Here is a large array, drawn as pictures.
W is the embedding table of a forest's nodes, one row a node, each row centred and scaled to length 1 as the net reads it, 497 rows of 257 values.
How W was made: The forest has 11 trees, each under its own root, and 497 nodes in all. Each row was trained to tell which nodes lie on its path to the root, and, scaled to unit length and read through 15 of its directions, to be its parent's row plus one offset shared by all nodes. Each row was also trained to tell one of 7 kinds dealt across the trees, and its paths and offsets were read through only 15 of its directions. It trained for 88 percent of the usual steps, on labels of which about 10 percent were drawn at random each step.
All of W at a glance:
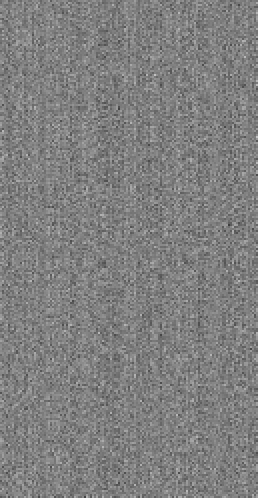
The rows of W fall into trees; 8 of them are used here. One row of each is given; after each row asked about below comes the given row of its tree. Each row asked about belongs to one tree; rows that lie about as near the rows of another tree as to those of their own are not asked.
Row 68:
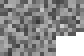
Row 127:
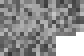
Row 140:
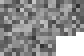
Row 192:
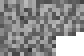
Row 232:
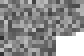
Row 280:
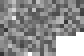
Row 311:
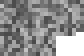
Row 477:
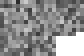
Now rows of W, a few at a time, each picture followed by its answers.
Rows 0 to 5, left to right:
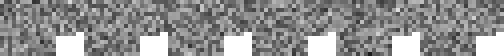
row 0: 127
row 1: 311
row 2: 477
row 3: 232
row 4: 68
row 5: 127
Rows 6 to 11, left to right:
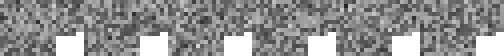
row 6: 127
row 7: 192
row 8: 68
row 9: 232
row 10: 127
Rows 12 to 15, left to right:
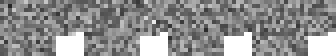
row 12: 477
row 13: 192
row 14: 192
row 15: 477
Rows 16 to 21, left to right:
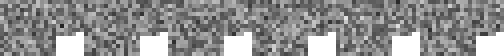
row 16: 192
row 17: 232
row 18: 311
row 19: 127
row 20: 127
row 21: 140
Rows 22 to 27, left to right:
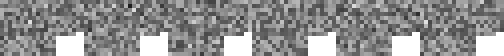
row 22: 477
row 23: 140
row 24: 68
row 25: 477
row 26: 192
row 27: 280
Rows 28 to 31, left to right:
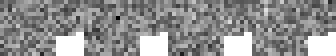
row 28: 232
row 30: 477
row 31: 477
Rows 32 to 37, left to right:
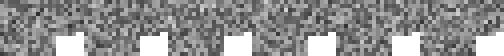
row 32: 477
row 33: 68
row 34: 192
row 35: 192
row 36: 280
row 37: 127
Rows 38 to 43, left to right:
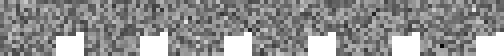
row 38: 192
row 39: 477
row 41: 311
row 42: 477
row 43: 477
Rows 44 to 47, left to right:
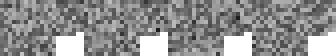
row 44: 477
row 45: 477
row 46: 280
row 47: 232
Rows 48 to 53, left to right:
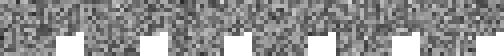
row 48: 232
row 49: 127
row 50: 311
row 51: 192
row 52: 477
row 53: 127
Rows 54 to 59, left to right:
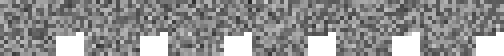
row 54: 477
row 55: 311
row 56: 140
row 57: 192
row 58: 232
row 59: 192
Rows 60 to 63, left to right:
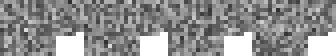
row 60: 477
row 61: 232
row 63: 68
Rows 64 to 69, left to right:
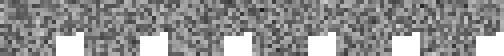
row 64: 311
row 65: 311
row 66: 477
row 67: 68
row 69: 127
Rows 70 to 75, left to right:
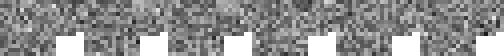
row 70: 232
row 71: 311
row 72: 311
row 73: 68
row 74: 311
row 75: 140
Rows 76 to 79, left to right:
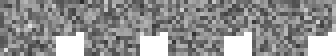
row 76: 477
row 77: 232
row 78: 232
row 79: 127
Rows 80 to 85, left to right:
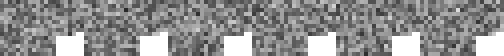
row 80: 232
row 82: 127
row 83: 192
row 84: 127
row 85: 127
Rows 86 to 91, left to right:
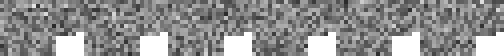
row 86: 192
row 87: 68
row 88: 127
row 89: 68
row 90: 232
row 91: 192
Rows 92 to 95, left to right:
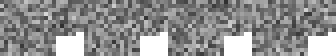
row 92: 280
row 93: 127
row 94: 127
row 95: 280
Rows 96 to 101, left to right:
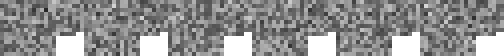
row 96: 140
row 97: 127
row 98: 192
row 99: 477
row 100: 232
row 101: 68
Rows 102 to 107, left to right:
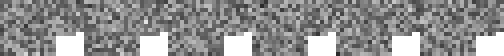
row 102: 477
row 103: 232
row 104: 127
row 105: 140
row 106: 311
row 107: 232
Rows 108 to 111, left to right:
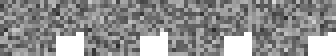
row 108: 140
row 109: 232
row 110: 68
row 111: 232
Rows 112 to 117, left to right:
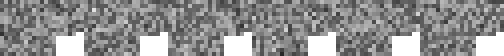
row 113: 311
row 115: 127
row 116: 127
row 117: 280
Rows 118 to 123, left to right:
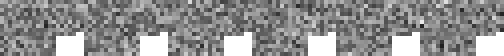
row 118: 192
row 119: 311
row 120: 232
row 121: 127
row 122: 140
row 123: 280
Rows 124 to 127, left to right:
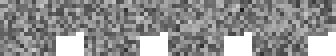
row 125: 232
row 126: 140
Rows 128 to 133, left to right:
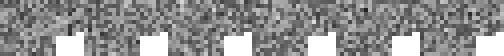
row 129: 311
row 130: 477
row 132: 192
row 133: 232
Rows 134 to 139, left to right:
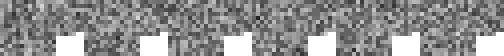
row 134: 311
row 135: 127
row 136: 232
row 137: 127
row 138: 127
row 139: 140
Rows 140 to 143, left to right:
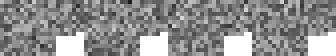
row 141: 68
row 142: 280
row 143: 477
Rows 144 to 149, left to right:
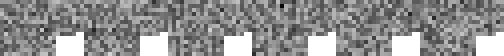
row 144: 140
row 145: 280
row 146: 311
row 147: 477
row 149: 127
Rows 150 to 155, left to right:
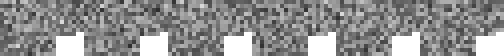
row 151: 232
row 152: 477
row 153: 68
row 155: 477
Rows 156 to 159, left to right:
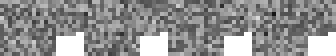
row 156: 192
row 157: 477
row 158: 68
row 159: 192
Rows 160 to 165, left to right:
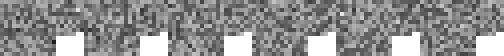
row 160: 280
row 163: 232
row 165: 68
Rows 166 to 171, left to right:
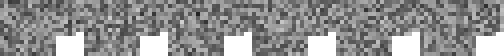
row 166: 127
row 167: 232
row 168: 127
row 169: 232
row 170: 232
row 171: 127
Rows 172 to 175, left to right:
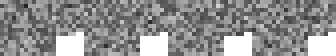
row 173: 311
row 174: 192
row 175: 68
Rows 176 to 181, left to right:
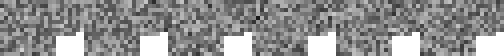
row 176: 127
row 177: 280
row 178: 477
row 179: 127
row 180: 477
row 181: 477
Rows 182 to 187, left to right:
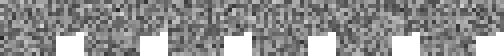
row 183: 68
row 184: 232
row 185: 232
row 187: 140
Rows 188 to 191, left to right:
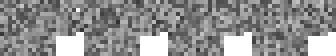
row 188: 192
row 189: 192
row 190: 477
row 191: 140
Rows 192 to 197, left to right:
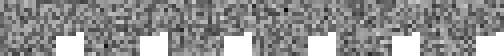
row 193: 280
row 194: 232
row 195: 68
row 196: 68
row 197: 311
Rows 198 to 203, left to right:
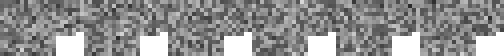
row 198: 127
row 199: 140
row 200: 232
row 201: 311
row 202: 127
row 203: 311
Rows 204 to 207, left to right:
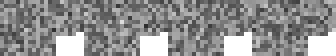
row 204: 280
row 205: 311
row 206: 477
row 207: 68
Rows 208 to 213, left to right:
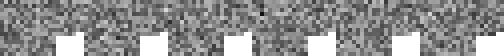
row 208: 232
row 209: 232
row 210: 127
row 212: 477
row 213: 192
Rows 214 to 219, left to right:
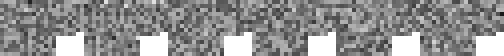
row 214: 68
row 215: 140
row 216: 477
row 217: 68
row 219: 192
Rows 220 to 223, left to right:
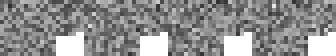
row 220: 232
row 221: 192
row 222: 232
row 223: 68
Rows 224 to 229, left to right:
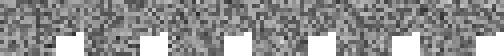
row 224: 68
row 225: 68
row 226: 127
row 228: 192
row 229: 192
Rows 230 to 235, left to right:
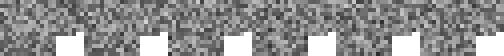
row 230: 127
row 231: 232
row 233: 68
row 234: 68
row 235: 192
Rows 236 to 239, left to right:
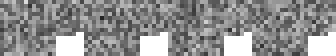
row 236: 477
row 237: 192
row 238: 311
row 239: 68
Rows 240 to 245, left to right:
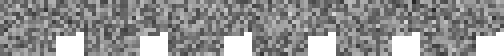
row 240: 140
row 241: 477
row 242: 280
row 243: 127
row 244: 477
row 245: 68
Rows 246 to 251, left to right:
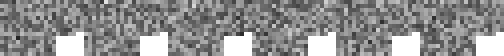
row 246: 311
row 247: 127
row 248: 192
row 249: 68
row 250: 311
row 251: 232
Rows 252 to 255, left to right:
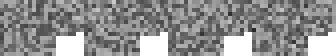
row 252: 192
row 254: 280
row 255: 68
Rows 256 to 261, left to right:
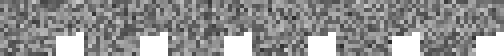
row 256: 68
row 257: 477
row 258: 477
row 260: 140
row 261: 68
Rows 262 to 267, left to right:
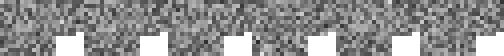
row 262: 232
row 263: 232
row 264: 192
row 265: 477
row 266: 127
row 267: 140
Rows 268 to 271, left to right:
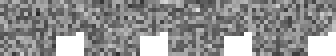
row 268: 192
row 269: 127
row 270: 68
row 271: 68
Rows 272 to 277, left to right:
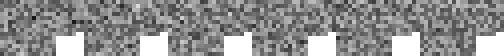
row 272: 477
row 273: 140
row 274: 192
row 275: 311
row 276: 232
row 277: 192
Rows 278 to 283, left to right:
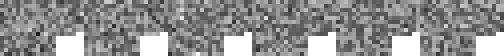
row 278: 127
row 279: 477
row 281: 192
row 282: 68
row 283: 192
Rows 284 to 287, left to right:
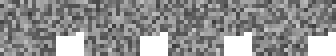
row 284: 127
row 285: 311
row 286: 192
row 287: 140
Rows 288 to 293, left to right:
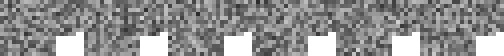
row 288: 232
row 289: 232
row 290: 127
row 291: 311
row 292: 127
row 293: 232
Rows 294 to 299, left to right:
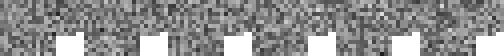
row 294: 127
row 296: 232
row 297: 311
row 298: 192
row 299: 68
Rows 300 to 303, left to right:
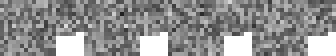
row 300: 477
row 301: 477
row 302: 311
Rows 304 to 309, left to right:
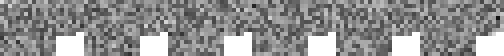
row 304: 192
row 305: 68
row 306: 192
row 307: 127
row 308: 192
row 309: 127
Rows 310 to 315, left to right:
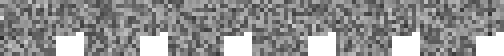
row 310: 477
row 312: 192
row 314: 127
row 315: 232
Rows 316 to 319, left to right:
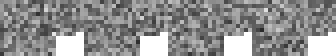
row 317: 140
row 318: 68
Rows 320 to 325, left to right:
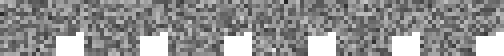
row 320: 68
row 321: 311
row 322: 140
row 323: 477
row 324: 477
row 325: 232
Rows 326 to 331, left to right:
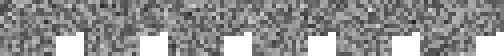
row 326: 192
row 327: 477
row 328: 192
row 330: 477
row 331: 311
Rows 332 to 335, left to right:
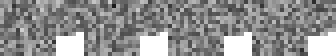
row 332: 311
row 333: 477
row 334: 232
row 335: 477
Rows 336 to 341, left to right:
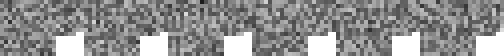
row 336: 232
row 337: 311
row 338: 127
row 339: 280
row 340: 477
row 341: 127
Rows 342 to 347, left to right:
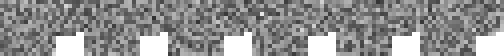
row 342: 192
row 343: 311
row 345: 68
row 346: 68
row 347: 127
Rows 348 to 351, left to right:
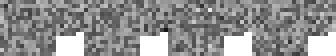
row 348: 192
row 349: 192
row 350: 68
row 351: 68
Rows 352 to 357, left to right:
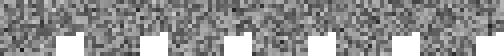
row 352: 280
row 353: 68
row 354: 477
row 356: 232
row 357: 232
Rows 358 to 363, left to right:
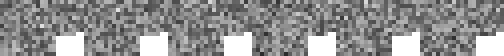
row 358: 477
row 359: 477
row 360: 477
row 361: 140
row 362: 127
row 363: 140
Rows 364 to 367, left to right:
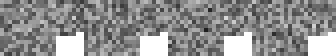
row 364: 140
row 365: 477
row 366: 232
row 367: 127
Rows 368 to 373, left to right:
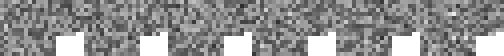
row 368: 477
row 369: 311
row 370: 232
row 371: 232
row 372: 68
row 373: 477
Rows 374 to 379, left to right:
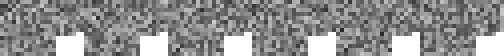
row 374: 232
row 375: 127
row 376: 127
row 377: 232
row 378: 311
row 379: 232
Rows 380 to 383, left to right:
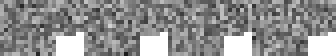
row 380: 311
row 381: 68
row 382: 127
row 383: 127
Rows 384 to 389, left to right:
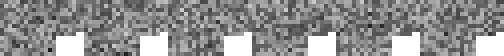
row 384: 68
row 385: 68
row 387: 192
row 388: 192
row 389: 192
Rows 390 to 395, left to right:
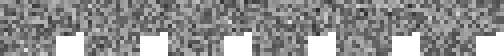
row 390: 140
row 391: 311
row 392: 477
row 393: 311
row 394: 192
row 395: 127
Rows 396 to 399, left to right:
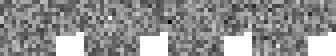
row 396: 477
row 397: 127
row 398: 127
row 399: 232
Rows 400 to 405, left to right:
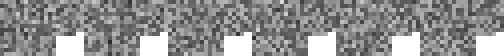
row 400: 232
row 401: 68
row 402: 311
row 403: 477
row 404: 477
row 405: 477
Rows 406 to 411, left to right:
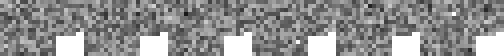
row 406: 68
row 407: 192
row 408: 232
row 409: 68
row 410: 140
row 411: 477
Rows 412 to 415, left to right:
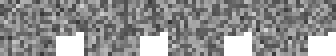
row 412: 232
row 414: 127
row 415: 311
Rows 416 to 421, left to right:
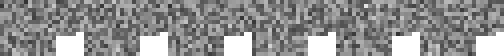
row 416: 127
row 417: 192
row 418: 68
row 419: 477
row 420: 140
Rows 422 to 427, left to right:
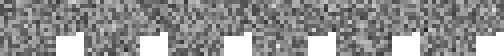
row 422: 68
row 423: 477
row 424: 232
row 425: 192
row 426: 68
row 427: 311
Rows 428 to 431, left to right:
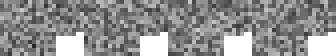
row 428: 127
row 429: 192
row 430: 127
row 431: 477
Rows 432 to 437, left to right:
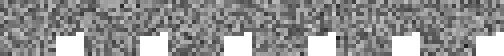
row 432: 140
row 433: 192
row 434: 311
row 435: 232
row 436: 127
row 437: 232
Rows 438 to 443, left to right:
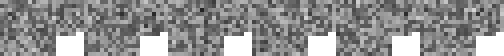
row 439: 192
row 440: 68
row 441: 127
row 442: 232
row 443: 232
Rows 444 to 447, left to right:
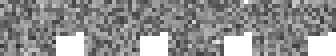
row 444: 140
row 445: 68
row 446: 68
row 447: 140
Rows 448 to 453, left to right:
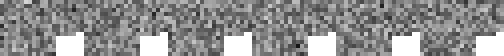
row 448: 477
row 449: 192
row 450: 192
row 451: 477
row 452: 68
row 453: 68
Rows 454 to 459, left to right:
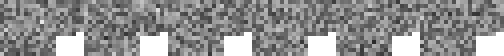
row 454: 68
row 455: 311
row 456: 232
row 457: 192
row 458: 68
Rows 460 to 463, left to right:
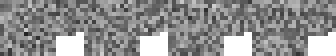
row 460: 232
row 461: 232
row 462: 192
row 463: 192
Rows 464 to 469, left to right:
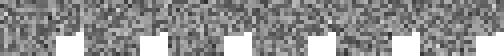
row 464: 127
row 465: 232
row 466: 127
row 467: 311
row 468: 232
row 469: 477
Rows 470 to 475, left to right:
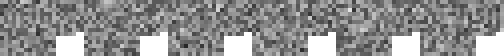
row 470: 232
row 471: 232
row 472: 140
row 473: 140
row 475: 127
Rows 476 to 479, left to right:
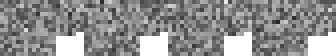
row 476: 192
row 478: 311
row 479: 280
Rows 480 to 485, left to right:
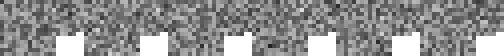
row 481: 311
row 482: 140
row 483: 311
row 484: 127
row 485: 127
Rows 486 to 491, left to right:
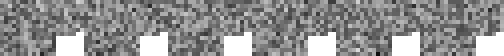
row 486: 68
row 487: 477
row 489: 192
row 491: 232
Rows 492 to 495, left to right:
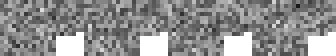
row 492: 68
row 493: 477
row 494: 311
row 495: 127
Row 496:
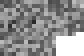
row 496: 477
